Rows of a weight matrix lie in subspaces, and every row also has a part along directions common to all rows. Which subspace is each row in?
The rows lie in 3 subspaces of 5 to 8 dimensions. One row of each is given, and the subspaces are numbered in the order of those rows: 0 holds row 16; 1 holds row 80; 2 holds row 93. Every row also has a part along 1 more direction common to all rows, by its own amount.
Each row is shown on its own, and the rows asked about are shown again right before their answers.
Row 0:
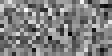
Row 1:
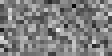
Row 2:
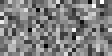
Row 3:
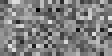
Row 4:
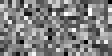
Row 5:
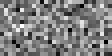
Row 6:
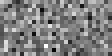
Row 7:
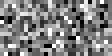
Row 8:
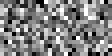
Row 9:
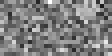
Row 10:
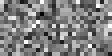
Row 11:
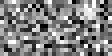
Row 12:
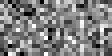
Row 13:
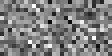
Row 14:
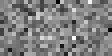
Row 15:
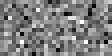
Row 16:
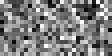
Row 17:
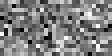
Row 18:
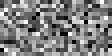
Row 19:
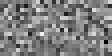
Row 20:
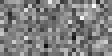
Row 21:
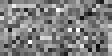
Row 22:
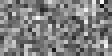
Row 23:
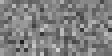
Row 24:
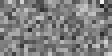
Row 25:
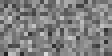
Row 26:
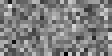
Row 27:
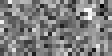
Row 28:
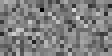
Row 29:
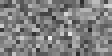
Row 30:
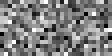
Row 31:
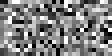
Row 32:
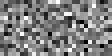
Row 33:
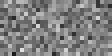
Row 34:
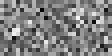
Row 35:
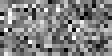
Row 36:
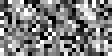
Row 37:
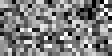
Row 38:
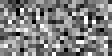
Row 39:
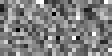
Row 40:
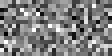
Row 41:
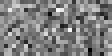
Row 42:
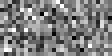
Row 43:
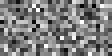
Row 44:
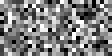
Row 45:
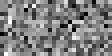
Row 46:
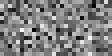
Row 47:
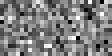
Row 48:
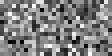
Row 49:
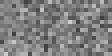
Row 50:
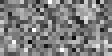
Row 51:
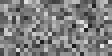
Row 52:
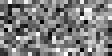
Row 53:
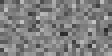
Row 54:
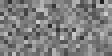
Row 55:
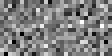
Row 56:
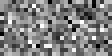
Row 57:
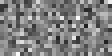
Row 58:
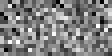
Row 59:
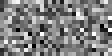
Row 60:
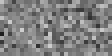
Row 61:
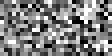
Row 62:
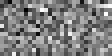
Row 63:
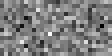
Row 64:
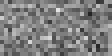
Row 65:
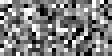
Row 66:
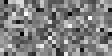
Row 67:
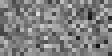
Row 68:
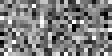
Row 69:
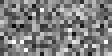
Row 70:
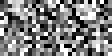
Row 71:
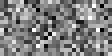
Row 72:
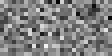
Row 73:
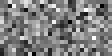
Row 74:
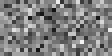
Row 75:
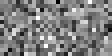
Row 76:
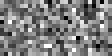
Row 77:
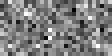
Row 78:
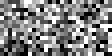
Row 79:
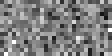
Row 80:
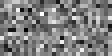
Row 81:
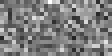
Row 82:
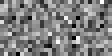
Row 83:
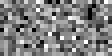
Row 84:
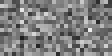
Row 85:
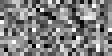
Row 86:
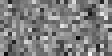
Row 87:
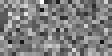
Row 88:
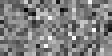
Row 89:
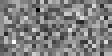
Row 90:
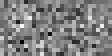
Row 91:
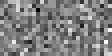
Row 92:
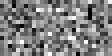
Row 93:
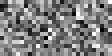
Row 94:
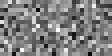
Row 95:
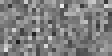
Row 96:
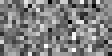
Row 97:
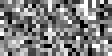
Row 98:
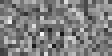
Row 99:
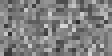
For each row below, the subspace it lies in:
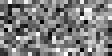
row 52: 0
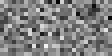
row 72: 2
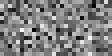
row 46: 1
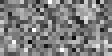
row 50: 1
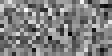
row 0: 1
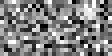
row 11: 1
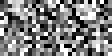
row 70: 1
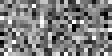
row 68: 0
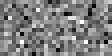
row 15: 2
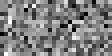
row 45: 0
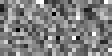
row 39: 2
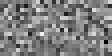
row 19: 2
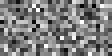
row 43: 1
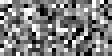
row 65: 1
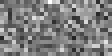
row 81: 1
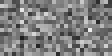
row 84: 1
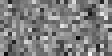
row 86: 0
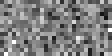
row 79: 0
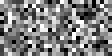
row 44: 0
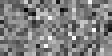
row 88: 1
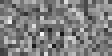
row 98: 2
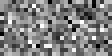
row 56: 0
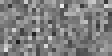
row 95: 1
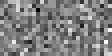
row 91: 2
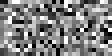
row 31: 2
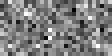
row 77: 2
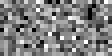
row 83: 2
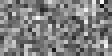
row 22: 1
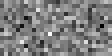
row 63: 2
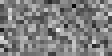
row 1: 1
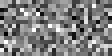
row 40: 1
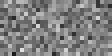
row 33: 1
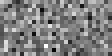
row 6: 1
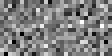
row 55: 2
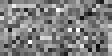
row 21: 0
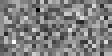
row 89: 2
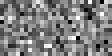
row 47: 2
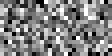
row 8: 2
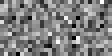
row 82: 2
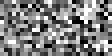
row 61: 1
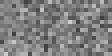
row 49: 0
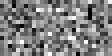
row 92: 2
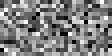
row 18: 1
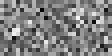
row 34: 1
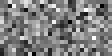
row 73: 0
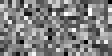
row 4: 2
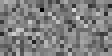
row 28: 1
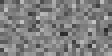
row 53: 1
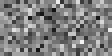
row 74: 1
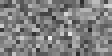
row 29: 1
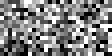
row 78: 0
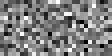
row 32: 2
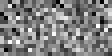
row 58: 1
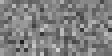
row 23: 2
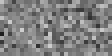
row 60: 0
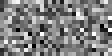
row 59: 2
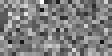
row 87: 2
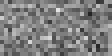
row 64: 0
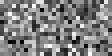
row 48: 2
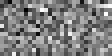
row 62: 1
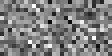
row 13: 0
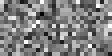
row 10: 1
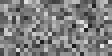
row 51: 2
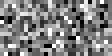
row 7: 2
